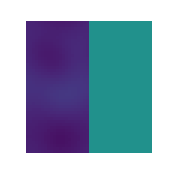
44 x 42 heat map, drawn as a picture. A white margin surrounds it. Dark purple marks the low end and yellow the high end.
It is made of 1 by 2 panels. Panel 1,1: very low, smooth, faint in contrast. Panel 1,2: middling, flat.
